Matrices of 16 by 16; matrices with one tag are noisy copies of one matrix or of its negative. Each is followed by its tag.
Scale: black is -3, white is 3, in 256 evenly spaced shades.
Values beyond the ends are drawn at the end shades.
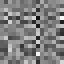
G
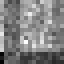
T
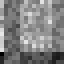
T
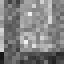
T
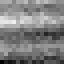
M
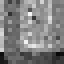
T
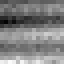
M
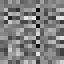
G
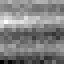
M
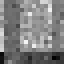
T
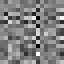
G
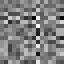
G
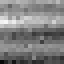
M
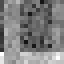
T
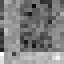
T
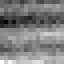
M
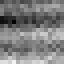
M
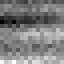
M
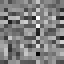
G
